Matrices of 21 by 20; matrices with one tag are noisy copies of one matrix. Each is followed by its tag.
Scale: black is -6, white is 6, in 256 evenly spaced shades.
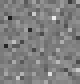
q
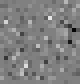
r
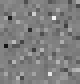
q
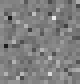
q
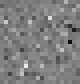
r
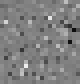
r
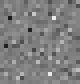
q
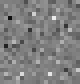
q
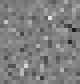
r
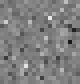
r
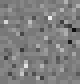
r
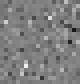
r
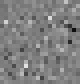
r
